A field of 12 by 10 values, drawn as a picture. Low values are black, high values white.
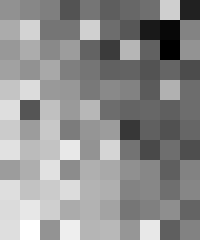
The top right is the roughest part. There are no regular stripes. The field climbs toward the bottom left. The halves do not mirror each other. The ninth with the lowest average is the top right. An odd patch, rougher than its surroundings, sits in the top right. The ninth with the highest average is the bottom left.
